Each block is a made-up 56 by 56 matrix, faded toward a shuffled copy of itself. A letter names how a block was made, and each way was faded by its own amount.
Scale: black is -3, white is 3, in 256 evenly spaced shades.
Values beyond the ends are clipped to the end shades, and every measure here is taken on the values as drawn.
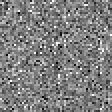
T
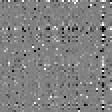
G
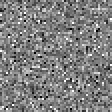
T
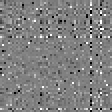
G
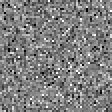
T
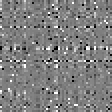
G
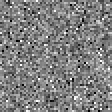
T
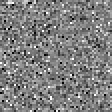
T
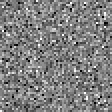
T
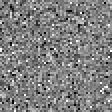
T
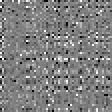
G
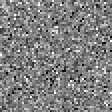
T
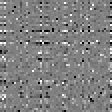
G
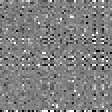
G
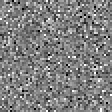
T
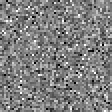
T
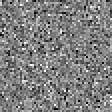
T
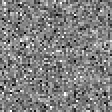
T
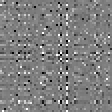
G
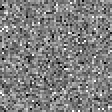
T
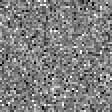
T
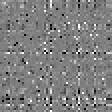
G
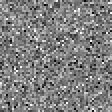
T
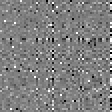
G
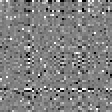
G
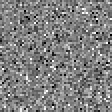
T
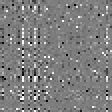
G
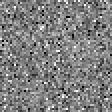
T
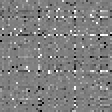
G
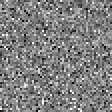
T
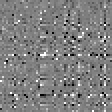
G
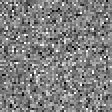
T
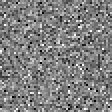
T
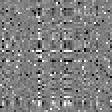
G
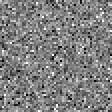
T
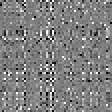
G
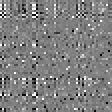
G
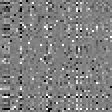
G
